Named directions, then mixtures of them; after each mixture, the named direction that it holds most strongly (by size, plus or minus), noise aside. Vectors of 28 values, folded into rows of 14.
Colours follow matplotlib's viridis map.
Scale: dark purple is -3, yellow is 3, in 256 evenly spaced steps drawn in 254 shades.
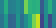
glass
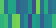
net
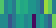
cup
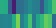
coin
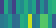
net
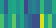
glass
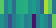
cup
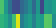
coin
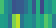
coin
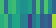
net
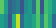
coin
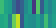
net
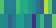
cup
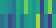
glass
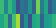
net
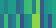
glass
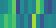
cup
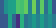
net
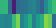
coin
